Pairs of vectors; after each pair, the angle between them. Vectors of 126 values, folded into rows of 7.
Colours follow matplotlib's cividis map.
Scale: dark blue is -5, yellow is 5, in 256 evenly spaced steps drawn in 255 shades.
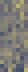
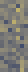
orthogonal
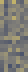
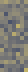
orthogonal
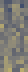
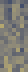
nearly parallel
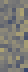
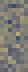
partly aligned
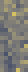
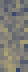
nearly opposite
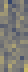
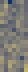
nearly parallel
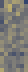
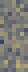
orthogonal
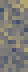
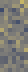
nearly parallel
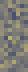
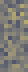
nearly opposite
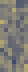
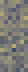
orthogonal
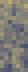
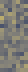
orthogonal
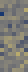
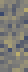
nearly parallel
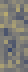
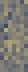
orthogonal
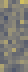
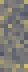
orthogonal
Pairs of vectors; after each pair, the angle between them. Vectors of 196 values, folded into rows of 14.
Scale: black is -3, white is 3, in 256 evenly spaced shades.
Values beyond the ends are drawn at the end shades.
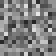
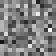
nearly parallel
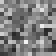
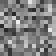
orthogonal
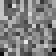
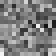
partly opposed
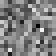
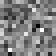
nearly parallel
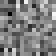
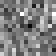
partly aligned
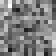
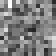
nearly parallel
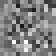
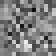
nearly parallel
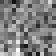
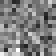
nearly parallel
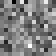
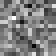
partly opposed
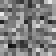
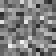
nearly opposite
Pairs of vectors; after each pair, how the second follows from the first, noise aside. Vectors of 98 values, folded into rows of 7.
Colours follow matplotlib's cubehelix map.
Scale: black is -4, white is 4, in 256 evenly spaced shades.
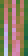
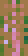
partly zeroed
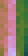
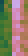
reversed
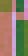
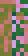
sign-scrambled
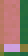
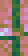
wrapped around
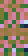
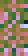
negated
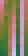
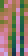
negated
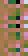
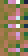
negated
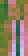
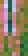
reversed
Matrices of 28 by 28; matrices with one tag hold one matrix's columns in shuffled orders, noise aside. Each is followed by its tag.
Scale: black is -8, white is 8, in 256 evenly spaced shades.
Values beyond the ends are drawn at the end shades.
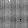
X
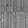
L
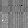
L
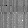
L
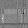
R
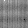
X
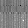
L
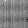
X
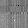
L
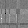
R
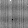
X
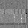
R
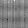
X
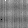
X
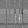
R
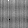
X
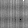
X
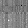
L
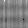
X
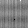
X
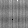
X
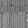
L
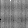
X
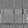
R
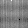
X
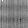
X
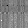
L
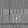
R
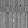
L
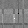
R
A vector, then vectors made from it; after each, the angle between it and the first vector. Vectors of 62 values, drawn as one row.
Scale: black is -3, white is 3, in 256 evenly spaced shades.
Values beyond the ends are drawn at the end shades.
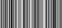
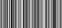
nearly parallel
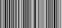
partly aligned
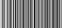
orthogonal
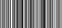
nearly opposite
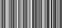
partly aligned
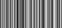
partly opposed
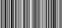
nearly parallel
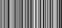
partly opposed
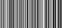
partly aligned
